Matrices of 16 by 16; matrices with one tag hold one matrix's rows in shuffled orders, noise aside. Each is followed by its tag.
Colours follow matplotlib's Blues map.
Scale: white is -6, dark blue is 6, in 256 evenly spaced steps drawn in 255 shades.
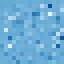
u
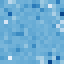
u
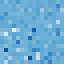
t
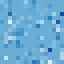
u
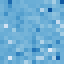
u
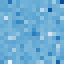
u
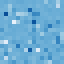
t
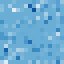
t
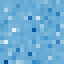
t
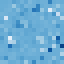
u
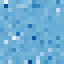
t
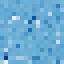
t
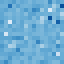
u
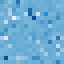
t
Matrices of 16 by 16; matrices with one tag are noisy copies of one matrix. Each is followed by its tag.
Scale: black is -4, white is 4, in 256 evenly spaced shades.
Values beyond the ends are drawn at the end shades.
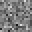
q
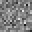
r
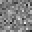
r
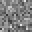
q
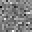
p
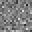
r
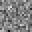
q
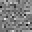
p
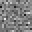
p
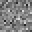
r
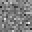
p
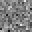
q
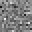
p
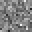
q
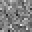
q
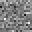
p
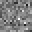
r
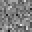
q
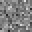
q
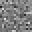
p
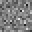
r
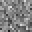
q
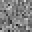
q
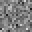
q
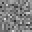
p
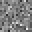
q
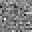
p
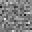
p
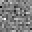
p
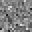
q
